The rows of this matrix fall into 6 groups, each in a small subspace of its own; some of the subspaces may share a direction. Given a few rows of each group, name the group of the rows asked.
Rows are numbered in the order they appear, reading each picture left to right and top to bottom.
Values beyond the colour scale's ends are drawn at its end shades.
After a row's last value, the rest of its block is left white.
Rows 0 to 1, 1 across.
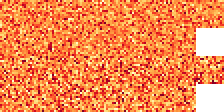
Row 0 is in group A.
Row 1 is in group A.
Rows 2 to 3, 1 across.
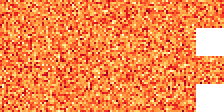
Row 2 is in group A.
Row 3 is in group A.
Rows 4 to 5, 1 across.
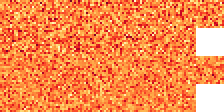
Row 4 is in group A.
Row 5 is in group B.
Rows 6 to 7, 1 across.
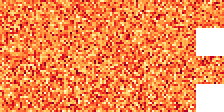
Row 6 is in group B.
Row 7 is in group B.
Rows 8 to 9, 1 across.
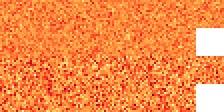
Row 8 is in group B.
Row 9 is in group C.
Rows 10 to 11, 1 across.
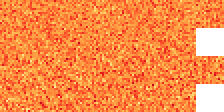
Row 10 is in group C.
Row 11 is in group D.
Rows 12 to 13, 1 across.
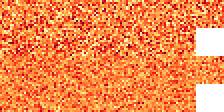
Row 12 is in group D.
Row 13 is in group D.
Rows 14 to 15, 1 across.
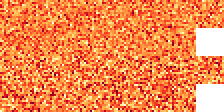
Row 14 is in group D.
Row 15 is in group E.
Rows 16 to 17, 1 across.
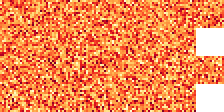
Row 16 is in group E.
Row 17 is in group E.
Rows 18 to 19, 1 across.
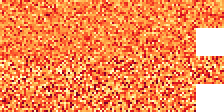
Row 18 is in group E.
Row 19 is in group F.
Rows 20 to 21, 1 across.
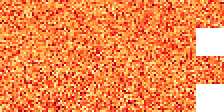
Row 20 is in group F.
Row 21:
D
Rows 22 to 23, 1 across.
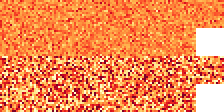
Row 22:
A
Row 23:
B
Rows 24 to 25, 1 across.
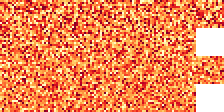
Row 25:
F
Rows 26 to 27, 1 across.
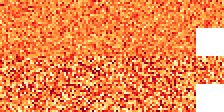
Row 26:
A
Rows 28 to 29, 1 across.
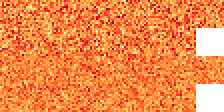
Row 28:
C
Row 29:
D
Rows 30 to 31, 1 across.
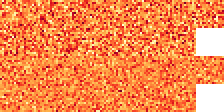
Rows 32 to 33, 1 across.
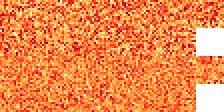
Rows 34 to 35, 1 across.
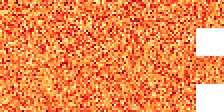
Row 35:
C
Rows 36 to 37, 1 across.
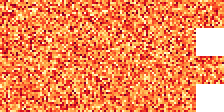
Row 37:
B
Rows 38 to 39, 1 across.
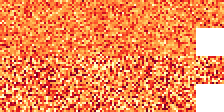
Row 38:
F
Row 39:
C
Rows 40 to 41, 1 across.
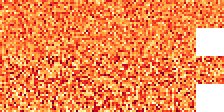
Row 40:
D
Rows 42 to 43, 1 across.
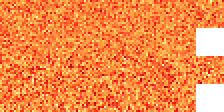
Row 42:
B
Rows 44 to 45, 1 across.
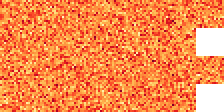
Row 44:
E
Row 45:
C
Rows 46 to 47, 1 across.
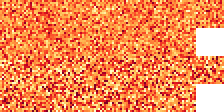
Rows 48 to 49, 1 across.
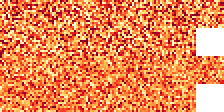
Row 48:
D
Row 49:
D
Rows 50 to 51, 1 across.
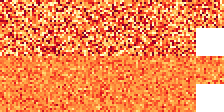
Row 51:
B
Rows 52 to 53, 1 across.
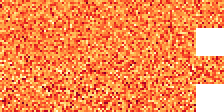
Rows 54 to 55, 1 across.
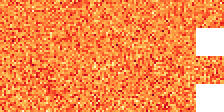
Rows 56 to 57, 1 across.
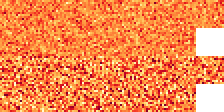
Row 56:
D
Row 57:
B
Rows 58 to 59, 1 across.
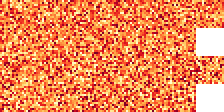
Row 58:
E
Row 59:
D
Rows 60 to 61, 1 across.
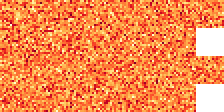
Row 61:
F
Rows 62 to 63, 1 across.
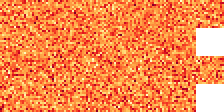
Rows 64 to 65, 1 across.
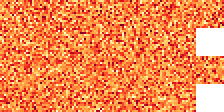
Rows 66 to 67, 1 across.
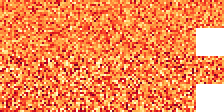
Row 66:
A
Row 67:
E
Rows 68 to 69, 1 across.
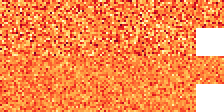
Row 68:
B
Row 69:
C
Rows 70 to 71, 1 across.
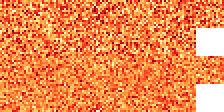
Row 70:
C
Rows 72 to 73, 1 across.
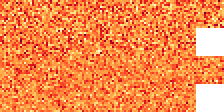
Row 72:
B
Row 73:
A
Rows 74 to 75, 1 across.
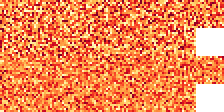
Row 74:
A
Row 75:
A
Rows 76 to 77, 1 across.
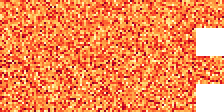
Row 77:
F
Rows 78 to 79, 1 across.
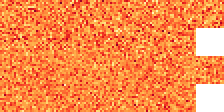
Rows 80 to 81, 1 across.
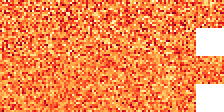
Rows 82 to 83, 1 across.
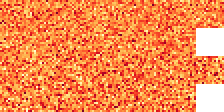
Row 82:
F
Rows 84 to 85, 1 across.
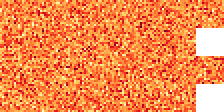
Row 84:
E
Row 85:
B
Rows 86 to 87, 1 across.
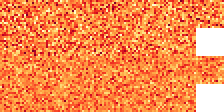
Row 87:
A
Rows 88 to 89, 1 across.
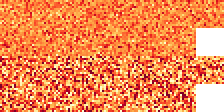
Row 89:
B
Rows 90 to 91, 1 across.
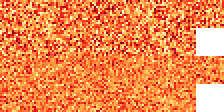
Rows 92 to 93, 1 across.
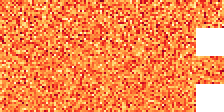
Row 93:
F
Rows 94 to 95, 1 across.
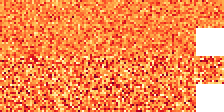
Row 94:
E
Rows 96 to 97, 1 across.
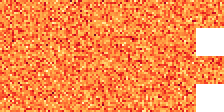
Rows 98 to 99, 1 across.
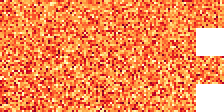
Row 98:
D
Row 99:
C
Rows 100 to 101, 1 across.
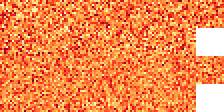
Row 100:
A
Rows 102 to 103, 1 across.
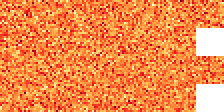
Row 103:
D
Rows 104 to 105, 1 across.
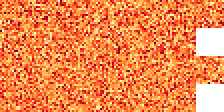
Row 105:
B
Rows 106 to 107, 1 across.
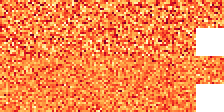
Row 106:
E
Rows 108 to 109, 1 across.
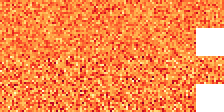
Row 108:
C
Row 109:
E
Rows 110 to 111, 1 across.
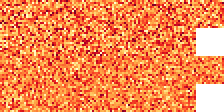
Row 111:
E
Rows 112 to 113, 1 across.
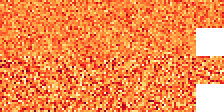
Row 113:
F
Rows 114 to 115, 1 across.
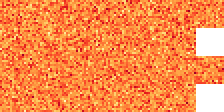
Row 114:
C
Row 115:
A
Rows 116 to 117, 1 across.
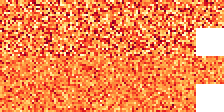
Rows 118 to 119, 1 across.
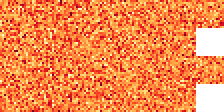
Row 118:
A
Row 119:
A
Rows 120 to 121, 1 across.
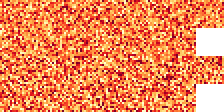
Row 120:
C
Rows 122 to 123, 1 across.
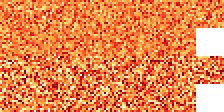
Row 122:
B
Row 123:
F
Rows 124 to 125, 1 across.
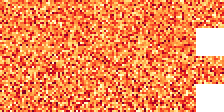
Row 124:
B
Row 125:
E
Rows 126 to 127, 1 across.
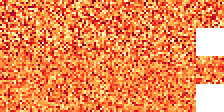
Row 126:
A
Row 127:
B
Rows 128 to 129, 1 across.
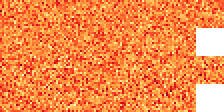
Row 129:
B
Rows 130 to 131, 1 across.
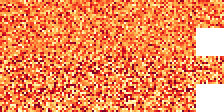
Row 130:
F
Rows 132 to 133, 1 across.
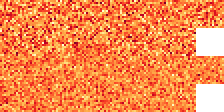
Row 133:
C
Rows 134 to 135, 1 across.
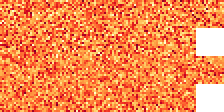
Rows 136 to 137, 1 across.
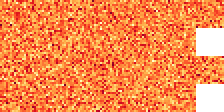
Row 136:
A
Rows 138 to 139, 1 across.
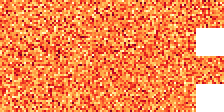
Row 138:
D
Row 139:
A
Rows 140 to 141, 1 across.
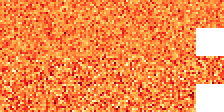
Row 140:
C
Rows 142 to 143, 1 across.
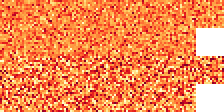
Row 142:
D
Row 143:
A
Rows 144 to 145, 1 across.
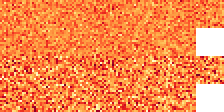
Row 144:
C
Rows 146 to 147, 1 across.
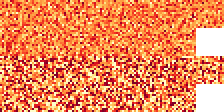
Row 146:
E
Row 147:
D
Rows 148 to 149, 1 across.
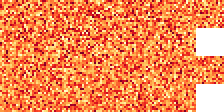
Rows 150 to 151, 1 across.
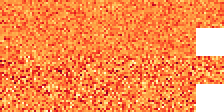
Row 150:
B
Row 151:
F
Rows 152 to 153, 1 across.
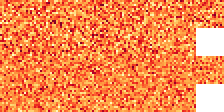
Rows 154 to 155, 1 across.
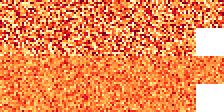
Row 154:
A
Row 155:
C
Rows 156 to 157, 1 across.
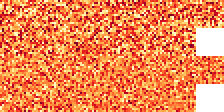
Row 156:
A
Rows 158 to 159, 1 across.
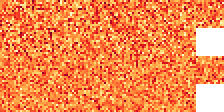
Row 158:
A
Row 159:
B
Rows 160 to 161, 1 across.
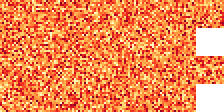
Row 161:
B
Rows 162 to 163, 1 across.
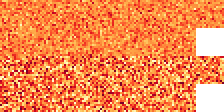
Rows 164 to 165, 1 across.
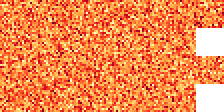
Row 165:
D
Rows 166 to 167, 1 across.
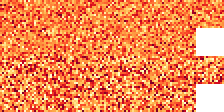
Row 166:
F
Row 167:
A
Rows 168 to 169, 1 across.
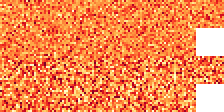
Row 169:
B
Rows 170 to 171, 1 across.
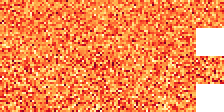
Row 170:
F
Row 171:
C
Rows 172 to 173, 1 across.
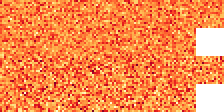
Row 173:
D
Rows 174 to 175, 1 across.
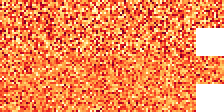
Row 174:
C
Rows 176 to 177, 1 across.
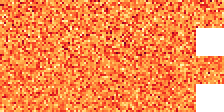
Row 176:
A
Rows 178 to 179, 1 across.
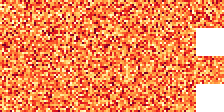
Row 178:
F
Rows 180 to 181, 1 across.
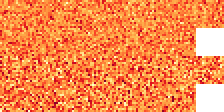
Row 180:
D
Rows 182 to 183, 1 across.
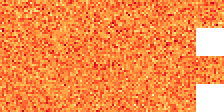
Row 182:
A
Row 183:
C
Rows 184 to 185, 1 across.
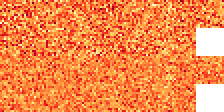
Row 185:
E
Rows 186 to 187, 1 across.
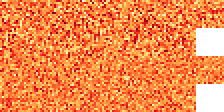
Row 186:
B
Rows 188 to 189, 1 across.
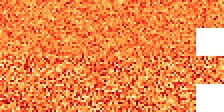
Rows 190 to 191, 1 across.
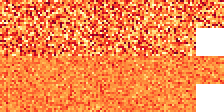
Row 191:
B
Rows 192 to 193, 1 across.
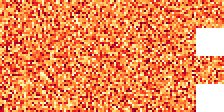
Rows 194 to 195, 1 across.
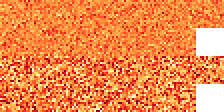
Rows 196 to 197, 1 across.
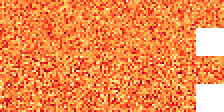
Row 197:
E
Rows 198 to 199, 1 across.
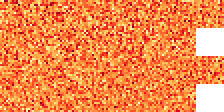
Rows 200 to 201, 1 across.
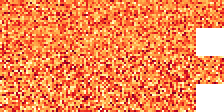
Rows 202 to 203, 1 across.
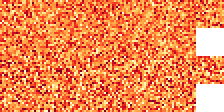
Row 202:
C
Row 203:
F
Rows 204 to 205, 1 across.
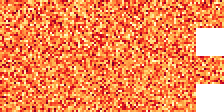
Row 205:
F
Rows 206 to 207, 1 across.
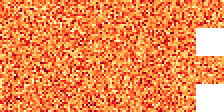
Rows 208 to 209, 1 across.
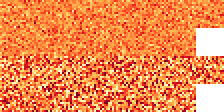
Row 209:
F
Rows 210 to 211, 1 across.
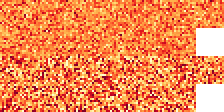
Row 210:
B
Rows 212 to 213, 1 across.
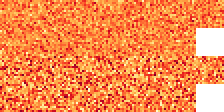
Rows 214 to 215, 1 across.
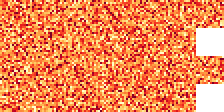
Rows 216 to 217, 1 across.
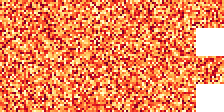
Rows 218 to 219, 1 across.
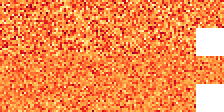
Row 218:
C
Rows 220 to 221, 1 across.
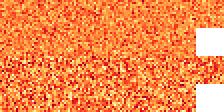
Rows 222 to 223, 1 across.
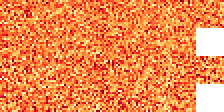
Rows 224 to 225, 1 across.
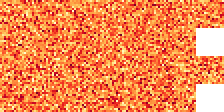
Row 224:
F
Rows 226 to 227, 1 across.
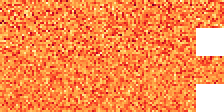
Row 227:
B
